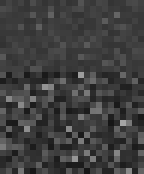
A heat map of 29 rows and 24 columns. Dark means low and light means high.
Seam: horizontal, 40% of the way down, the top part calmer. Mirror symmetry: none. Stripes: none. Histogram: skewed, a long tail of high values. Grain: fine.
